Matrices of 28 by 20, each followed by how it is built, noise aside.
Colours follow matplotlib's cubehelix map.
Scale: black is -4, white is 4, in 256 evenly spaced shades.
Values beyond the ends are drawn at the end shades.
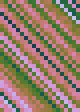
Toeplitz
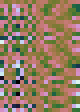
low rank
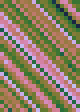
Toeplitz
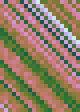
Toeplitz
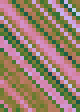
Toeplitz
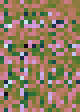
low rank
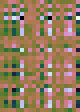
low rank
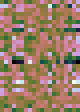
low rank
